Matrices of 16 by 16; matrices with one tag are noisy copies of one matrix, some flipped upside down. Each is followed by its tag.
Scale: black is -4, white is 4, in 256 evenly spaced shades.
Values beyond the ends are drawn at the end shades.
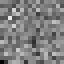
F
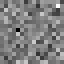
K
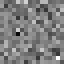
K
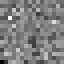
F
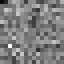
F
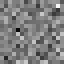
K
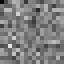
F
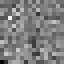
F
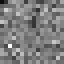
F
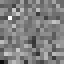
F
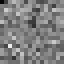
F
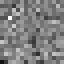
F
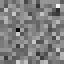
K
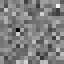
K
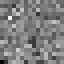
F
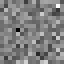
K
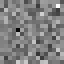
K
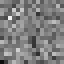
F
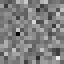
K
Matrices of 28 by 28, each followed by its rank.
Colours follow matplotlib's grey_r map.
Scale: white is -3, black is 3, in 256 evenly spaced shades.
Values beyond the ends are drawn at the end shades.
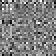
five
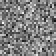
full rank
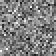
full rank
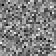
full rank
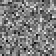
full rank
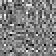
five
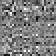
five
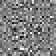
five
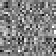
five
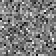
full rank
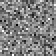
full rank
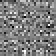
five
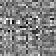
five
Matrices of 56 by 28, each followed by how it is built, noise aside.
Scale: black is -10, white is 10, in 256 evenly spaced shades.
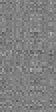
low rank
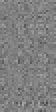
low rank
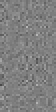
low rank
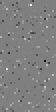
sparse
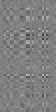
low rank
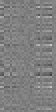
low rank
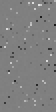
sparse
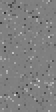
sparse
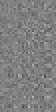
low rank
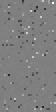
sparse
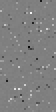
sparse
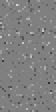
sparse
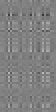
low rank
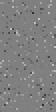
sparse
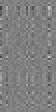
low rank
